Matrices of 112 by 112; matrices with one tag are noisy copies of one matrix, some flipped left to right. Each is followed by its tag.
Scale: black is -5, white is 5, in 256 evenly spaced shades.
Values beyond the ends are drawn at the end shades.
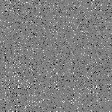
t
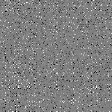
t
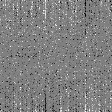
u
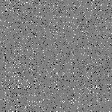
t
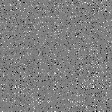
t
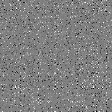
t
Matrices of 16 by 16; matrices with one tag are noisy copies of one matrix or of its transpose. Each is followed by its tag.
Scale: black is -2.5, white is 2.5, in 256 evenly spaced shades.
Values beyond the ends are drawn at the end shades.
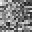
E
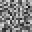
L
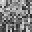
E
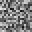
L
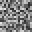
L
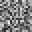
L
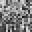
E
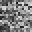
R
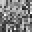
E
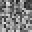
R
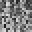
R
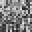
E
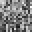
E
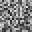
L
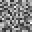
L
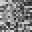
E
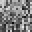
E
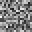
L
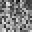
R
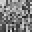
E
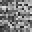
R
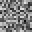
L
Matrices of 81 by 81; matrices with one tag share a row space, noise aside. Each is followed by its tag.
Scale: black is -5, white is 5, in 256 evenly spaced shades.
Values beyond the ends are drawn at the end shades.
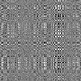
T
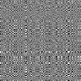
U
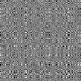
U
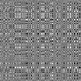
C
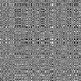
C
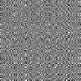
U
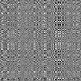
T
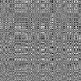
C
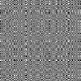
U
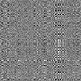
T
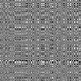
C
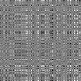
C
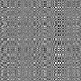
T
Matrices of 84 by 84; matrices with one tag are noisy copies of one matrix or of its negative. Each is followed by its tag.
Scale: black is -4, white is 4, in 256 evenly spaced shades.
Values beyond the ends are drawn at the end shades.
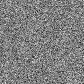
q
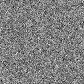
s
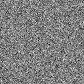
s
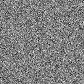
s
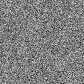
q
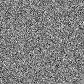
s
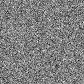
s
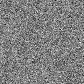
q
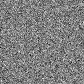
s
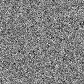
s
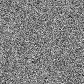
q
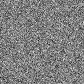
s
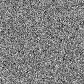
s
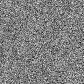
q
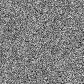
q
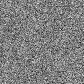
q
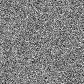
q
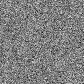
q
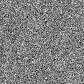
q
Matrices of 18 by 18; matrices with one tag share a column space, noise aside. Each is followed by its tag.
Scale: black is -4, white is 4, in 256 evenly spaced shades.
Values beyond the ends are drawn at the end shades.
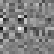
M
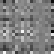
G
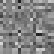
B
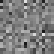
B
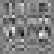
M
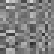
B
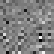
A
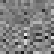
A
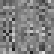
G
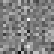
G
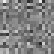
B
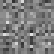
B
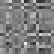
B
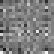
G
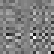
A
